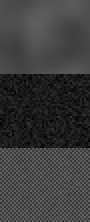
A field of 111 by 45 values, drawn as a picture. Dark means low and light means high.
It is made of 3 by 1 panels. Panel 1,1: low, smooth, faint in contrast. Panel 2,1: very low, fine-grained, faint in contrast. Panel 3,1: low, checkered.
